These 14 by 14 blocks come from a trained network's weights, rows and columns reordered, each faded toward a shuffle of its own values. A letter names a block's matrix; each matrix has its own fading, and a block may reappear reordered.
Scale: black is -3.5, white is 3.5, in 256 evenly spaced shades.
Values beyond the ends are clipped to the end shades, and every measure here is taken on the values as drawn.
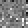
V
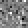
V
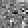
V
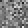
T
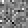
V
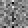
V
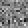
T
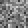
T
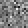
T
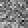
T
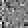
V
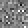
V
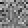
T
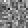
T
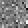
V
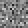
T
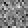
T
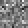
V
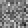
T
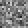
T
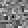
T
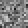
T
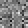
T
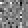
V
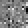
V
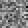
T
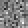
T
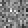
T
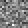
T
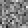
T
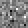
V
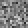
T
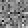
V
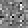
V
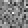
T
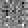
V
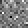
V
